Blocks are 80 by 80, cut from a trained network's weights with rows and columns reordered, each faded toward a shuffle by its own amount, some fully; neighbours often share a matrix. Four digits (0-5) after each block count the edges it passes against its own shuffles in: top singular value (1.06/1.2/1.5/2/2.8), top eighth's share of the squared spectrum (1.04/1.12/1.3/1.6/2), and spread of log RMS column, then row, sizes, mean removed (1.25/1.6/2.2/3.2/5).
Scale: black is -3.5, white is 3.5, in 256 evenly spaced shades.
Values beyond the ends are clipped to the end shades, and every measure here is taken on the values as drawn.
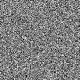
2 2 0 0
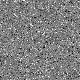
0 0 0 0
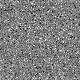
0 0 0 0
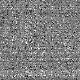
3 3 3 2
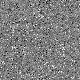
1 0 0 0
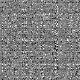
3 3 3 2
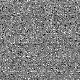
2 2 2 0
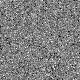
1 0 0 0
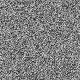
1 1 0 0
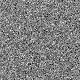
0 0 0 0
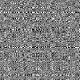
4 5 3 3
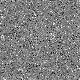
0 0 0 0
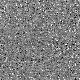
1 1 1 0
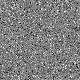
0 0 0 0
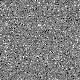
1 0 0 0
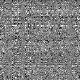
3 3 3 1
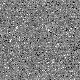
1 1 0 0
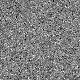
1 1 0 0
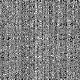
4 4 1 3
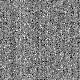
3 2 0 1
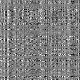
4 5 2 4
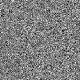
3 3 1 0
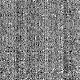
3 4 1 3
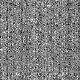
3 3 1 3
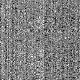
3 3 1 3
